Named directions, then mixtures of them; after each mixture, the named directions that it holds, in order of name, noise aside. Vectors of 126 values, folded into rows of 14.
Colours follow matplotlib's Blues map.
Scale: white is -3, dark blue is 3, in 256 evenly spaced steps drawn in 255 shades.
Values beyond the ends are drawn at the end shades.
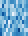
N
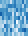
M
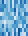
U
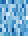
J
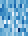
M, N, U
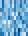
N, U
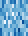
J, N, U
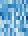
M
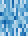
U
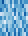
J, U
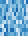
J, M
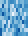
N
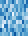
J, M, N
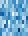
M, N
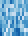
M, N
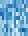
M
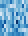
M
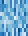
U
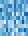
M, U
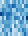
J, M, U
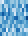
J, N, U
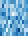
N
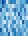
J, N, U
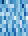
J, U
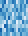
J, M, N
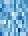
M, N, U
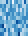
J, M, U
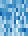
M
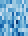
M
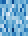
J
